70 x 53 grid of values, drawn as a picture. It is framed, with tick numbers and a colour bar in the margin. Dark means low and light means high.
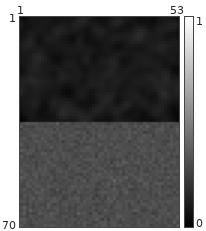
The table splits into 2 rows of 1 panel. Panel 1,1: very low, blotchy, faint in contrast. Panel 2,1: low, fine-grained, faint in contrast.
